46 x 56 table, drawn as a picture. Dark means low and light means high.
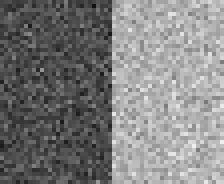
It is made of 1 by 2 panels. Panel 1,1: low, fine-grained. Panel 1,2: high, fine-grained.
